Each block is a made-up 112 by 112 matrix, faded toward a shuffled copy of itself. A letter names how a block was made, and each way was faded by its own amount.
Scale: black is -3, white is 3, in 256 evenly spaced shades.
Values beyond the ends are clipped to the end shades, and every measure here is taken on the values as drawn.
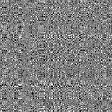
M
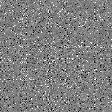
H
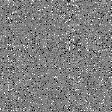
H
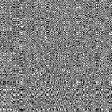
M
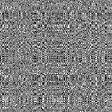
M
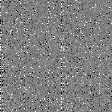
H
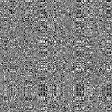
M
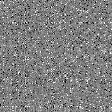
H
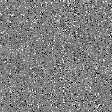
H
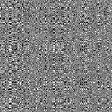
M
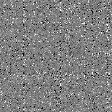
H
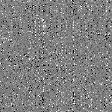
H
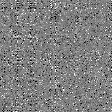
H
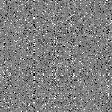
H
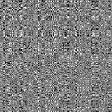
M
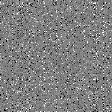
H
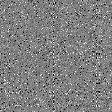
H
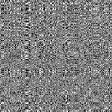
M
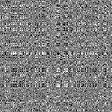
M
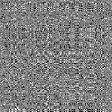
M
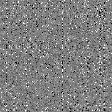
H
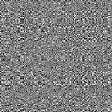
M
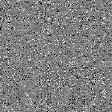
H
